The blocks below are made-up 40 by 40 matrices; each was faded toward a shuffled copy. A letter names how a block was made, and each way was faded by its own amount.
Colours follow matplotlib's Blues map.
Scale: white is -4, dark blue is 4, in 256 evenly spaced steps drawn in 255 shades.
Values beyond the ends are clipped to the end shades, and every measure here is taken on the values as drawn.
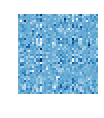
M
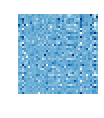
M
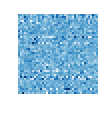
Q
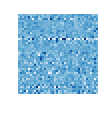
Q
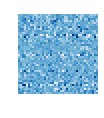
Q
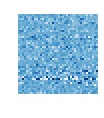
Q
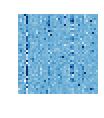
M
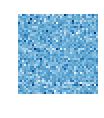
Q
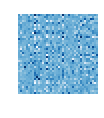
M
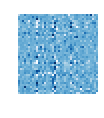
M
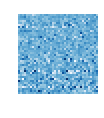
Q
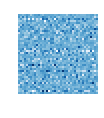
Q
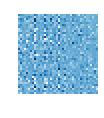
M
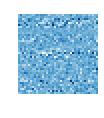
Q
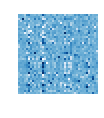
M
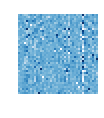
M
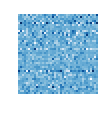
Q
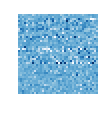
Q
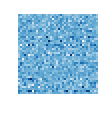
Q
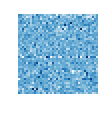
Q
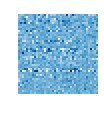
Q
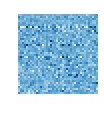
Q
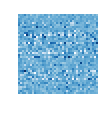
Q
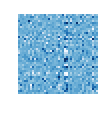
M
